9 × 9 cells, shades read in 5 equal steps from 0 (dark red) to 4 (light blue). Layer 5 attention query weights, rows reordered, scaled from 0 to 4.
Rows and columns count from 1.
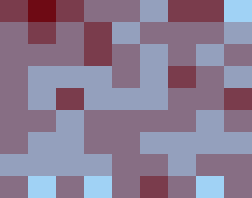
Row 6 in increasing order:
2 2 2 2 2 2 2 3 3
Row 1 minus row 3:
-1 -2 -1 1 0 0 -1 -2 2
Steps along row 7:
up same down same up same same same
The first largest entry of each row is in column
9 5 6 2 2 3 2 1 2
